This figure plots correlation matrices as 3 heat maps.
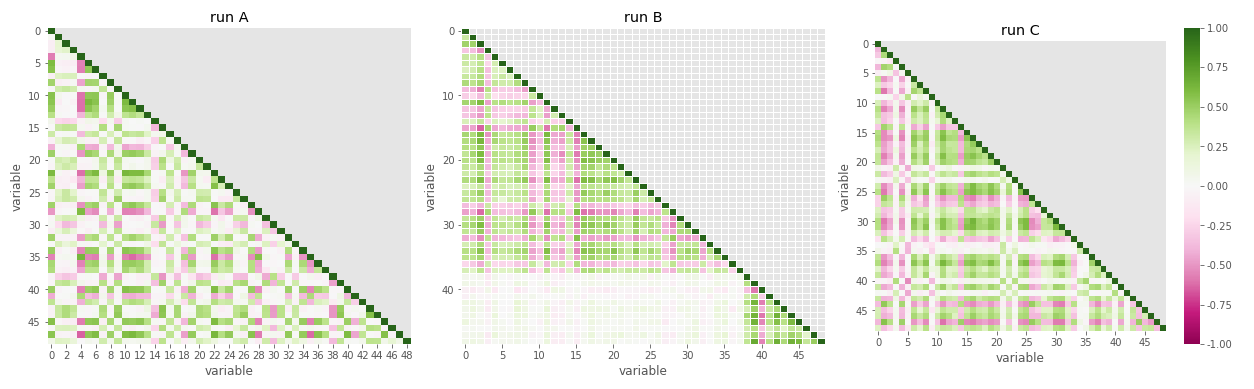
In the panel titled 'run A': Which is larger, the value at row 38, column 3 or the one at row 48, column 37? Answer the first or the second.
the second
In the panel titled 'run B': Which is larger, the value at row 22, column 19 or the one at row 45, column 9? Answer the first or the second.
the first
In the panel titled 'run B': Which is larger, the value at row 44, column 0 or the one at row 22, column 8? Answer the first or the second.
the second
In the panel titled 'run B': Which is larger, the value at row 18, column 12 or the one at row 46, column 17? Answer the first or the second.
the second
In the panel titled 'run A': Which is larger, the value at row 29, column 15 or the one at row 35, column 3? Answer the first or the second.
the first
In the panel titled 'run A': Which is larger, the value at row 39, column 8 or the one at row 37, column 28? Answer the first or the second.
the first
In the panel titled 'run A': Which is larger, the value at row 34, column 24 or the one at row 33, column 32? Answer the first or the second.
the first
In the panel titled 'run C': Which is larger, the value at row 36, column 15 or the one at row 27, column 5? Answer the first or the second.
the first
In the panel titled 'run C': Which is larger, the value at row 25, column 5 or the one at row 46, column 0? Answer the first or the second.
the second
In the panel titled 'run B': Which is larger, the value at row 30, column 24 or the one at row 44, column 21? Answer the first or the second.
the first
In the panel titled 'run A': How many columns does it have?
49
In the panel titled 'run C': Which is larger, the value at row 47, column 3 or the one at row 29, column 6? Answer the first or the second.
the second
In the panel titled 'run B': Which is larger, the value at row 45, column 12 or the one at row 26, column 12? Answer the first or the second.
the first
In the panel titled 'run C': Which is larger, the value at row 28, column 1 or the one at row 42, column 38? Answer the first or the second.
the second
